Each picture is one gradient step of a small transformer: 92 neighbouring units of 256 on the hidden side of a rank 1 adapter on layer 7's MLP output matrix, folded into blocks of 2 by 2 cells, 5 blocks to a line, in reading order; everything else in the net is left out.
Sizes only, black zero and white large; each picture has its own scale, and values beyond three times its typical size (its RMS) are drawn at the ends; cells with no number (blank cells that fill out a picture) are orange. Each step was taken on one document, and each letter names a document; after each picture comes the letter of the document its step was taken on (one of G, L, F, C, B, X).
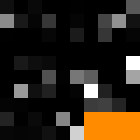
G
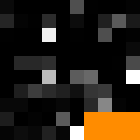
G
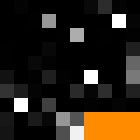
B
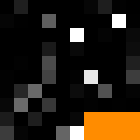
B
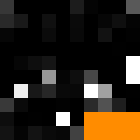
G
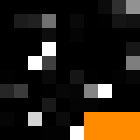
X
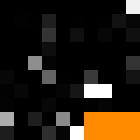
G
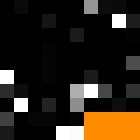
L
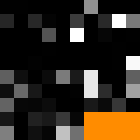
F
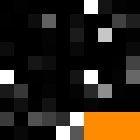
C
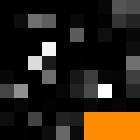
X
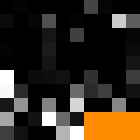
L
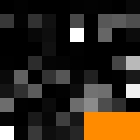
F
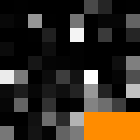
F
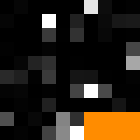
C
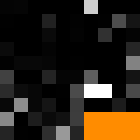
C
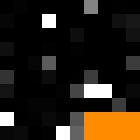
C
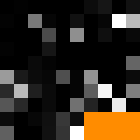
F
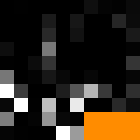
L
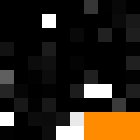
C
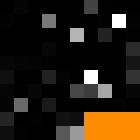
B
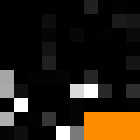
L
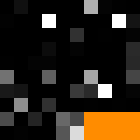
B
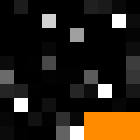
B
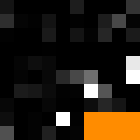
G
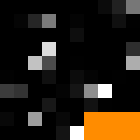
X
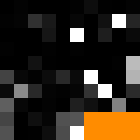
F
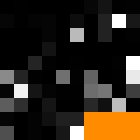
F
